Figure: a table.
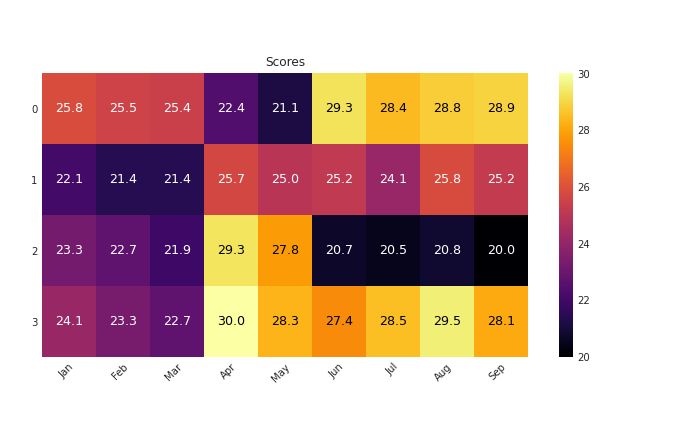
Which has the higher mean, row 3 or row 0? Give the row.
3
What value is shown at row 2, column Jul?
20.5
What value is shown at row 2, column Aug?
20.8
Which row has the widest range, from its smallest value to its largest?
2
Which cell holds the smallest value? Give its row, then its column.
2, Sep
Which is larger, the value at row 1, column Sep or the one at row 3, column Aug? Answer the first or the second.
the second
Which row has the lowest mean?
2
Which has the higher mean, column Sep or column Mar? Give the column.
Sep
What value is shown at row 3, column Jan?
24.1
